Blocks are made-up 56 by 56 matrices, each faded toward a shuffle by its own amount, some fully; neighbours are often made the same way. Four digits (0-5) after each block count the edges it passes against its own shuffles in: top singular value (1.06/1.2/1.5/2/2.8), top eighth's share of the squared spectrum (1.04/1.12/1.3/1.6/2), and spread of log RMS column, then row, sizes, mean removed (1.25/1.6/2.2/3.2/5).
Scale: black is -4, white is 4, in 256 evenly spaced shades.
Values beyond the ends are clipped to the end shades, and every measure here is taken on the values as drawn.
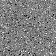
0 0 0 0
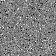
0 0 0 0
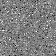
0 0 0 0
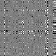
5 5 3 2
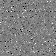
1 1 0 1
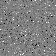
0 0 0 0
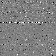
3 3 0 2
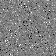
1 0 0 0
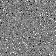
0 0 0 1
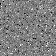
0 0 0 0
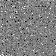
1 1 0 1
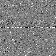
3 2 0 2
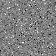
0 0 1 0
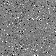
0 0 0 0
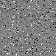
3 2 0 0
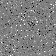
0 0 0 0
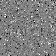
3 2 1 0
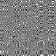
4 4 3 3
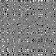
4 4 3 3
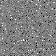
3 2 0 0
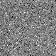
1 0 0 0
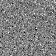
1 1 0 0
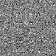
3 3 1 2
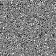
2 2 0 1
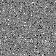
0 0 0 1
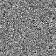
2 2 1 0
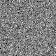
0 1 0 0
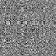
4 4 2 2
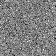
1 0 0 0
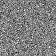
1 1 0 0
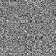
4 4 2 2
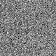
2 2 0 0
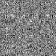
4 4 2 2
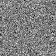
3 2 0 0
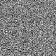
3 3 1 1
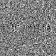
3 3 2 1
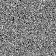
1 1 0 0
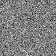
0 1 0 0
